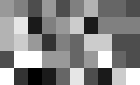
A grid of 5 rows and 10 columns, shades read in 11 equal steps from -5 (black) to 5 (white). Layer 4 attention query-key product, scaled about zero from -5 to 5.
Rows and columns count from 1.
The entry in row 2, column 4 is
0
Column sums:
8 9 -5 -5 -1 5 0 3 -1 -1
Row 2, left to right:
2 4 -4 0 1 3 -4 0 0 0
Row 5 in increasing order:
-5 -4 -4 -3 -2 -1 3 4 5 5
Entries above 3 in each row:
0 1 0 3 3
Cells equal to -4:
4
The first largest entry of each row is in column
7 2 2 2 1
